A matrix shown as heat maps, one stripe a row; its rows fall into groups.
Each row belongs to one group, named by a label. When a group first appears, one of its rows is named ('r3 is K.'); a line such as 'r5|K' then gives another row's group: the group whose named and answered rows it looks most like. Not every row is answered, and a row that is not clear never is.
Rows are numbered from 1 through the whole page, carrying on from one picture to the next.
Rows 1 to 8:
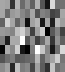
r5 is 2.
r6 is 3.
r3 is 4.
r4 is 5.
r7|4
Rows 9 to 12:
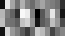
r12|3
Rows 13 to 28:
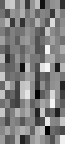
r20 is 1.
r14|2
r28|3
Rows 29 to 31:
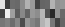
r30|3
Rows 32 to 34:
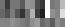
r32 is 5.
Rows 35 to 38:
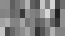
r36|1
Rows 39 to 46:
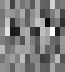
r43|1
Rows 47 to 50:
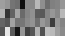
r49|2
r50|4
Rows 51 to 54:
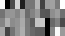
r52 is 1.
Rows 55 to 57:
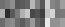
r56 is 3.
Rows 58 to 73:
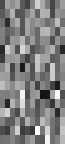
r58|3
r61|1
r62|2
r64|3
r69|2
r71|1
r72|3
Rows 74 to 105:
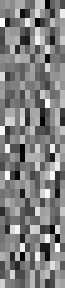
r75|3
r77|3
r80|5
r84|1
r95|1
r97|3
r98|1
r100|1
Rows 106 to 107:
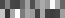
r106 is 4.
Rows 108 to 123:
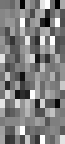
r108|1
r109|5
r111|2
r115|1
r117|3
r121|5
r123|1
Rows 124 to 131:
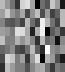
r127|5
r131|3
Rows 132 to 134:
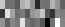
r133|3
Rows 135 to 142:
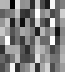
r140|3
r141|3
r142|2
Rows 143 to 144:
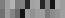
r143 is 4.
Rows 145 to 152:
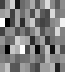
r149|5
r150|2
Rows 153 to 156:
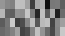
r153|5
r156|3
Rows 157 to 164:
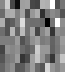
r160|2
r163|3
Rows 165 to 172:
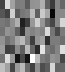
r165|3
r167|3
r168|1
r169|5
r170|1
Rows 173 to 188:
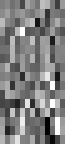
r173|1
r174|5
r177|2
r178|2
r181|1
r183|3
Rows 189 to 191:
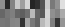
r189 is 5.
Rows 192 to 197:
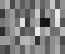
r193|4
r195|3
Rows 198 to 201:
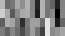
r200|1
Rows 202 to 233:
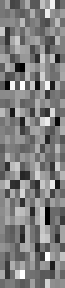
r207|5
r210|1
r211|2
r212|5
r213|3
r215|1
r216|3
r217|5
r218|4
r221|3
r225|5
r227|1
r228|1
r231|2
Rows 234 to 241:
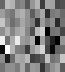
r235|5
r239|3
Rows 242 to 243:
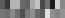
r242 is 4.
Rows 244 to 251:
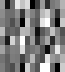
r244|5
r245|1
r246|1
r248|2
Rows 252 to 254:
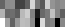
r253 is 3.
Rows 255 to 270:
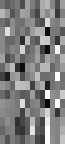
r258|5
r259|1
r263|4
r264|5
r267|1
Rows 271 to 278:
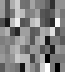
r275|5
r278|1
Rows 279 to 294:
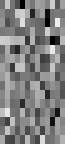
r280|5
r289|5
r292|2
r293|4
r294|1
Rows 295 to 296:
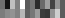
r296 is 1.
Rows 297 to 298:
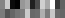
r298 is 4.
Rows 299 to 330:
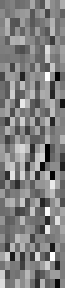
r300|5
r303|2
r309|2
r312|2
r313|4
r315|5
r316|5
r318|2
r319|4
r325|5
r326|2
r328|1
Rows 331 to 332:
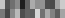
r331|3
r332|3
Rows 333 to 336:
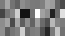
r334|3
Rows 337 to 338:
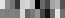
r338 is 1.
